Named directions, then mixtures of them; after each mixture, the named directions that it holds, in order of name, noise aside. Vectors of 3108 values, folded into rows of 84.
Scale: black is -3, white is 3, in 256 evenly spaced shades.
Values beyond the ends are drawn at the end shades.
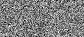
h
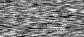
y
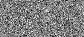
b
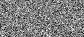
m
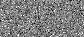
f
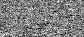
h, m, y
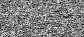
m, y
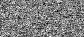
f, m, y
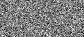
m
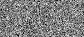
b, f, h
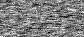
f, y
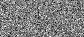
f, m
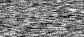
y
